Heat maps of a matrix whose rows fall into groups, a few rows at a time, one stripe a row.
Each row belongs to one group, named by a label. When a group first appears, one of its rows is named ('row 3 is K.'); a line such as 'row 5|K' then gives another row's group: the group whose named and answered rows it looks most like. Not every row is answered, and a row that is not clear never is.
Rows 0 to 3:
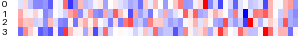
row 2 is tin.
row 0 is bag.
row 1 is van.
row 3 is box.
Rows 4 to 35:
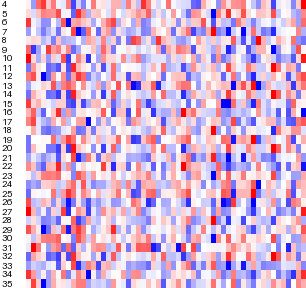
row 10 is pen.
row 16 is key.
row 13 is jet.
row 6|pen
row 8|tin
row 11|box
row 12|pen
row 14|box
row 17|pen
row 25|jet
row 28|bag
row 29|pen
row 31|key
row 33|bag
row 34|pen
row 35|pen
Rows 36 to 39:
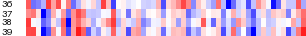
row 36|key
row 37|pen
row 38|pen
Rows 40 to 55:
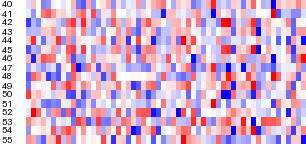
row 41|van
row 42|jet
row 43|jet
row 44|key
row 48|box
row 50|tin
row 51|bag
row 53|van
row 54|jet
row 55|key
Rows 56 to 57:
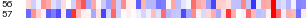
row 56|van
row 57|box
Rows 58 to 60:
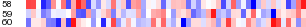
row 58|pen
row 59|bag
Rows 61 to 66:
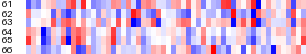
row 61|jet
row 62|tin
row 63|jet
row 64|pen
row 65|pen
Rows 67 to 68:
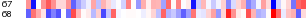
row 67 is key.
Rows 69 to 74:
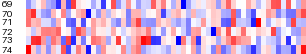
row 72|van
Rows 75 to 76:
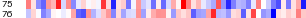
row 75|key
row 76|bag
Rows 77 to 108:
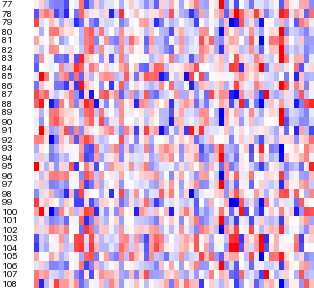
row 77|bag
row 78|box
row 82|van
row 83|box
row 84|jet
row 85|key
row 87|tin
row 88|pen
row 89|van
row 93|bag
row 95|pen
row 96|van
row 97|bag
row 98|box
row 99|tin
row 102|van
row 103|jet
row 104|jet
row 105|van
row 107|tin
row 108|key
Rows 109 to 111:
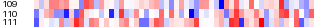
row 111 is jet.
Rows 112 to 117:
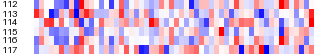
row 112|box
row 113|pen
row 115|bag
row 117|jet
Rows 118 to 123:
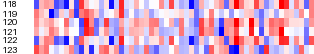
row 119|pen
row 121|van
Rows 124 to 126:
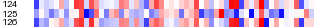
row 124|jet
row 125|bag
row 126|jet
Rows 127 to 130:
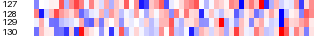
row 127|jet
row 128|key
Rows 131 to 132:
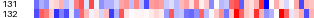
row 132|box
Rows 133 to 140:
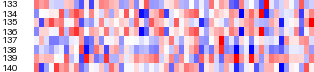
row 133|tin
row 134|jet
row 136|jet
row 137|bag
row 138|bag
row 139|van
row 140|key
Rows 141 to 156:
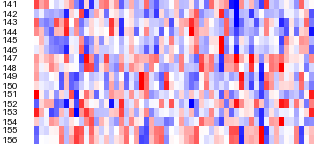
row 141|tin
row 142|bag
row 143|key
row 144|key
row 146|bag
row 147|van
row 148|van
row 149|tin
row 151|pen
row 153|pen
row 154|van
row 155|jet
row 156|jet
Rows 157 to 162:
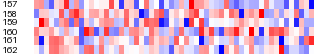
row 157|key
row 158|jet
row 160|van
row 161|key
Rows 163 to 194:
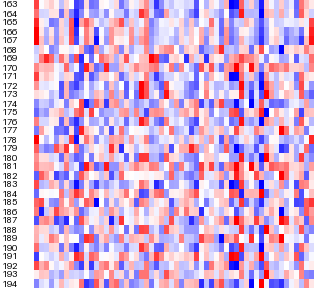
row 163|tin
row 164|tin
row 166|pen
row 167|pen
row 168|bag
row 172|tin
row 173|tin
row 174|bag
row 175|jet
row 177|box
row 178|pen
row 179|key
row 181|van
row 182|box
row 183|tin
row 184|jet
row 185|pen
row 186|key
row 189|van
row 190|tin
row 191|jet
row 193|tin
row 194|bag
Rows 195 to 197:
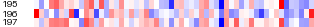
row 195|van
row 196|pen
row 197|van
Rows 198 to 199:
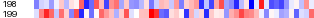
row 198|bag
